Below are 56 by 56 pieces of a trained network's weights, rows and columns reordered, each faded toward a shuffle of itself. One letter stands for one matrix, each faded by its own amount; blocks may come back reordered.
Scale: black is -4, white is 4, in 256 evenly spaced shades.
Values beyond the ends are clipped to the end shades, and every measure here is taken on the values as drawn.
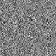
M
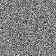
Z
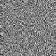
M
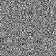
M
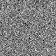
Z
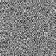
M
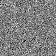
Z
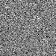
Z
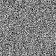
Z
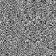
M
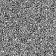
Z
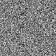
Z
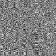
M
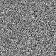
Z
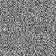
M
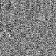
M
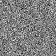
Z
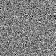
Z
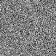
Z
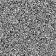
Z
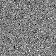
Z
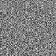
M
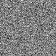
Z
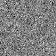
Z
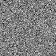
Z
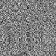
M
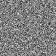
Z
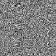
M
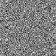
M
